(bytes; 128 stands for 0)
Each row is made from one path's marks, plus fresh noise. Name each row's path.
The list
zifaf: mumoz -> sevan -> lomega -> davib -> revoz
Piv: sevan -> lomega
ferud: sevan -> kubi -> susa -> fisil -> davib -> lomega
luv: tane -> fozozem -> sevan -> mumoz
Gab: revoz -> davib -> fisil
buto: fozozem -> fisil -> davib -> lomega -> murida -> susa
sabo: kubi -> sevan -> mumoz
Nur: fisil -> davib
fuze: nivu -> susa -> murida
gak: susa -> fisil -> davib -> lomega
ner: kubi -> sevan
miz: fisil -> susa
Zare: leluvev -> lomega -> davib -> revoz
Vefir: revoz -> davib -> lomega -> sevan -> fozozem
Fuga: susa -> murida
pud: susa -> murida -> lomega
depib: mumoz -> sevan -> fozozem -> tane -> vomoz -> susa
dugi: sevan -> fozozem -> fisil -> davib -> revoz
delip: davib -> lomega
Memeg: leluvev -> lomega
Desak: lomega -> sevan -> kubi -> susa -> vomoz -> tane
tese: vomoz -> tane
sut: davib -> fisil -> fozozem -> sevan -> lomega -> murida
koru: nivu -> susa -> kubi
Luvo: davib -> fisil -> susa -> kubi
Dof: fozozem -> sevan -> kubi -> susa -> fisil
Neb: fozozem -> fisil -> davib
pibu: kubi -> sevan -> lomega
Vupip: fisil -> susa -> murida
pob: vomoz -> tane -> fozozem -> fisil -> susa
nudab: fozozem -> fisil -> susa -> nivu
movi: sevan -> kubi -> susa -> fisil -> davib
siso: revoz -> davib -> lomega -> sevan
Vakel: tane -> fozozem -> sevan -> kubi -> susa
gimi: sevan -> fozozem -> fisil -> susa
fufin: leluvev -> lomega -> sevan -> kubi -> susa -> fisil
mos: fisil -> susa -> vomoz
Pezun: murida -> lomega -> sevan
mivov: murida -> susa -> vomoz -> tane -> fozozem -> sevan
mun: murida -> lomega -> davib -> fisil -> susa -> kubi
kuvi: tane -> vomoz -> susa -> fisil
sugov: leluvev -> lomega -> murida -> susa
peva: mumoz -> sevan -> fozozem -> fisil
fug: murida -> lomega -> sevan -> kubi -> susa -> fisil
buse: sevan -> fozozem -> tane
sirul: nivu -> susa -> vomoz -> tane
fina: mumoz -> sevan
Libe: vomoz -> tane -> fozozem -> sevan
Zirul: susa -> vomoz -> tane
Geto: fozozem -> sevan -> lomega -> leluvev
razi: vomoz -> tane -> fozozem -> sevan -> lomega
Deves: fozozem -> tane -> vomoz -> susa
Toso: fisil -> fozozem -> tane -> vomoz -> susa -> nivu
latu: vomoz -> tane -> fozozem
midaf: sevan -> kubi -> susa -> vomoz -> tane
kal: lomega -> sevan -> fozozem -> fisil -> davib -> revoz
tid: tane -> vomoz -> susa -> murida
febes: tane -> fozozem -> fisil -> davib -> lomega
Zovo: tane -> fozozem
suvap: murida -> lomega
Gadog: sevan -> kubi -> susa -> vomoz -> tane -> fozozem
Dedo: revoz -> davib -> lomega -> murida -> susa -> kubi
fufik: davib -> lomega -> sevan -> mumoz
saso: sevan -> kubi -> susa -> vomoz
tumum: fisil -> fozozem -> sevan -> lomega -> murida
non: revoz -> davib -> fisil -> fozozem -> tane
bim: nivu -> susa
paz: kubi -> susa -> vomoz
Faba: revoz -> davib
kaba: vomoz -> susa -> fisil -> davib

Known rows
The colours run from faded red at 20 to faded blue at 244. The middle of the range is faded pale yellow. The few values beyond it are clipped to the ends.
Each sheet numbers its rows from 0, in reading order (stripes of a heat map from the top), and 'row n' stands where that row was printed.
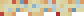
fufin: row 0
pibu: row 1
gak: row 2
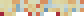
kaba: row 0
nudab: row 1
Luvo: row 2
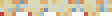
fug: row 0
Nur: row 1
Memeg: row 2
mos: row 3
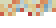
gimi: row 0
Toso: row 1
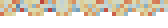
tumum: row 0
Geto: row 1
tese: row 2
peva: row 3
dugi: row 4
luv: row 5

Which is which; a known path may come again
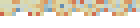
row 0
Nur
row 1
sirul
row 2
sabo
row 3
luv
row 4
razi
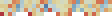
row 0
Toso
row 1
sut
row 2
pud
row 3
depib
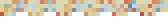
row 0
kal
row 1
Memeg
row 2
bim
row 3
Faba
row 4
tumum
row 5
nudab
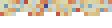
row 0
zifaf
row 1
mivov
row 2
Dof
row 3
pibu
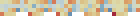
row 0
delip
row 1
fufik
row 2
non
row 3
Pezun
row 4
kaba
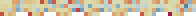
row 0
mos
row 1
fufin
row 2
Geto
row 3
siso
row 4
fina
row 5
Gab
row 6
buto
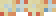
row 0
paz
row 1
koru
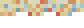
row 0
ner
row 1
gimi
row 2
dugi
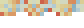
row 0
midaf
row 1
peva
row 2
Vupip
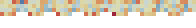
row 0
sugov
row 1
kuvi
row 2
febes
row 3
Vakel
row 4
mun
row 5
suvap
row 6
Libe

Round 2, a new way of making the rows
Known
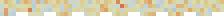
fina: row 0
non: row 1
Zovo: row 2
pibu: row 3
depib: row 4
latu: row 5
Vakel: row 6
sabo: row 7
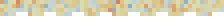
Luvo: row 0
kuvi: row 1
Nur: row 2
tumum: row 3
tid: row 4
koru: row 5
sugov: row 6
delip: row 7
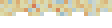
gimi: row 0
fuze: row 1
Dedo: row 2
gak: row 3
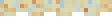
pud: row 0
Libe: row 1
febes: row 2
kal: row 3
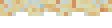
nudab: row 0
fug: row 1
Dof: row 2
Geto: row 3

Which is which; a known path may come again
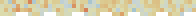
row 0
fufin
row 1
Neb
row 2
sut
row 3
kal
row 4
Toso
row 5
saso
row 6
miz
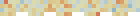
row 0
mivov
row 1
Piv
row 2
Deves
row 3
razi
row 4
tese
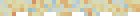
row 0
Desak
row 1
sirul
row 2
latu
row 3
peva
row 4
fug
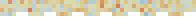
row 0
Faba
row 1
non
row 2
buse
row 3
ferud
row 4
fuze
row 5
Dedo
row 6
Zovo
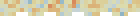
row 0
midaf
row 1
Pezun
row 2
Luvo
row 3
paz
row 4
fufik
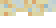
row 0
luv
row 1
kuvi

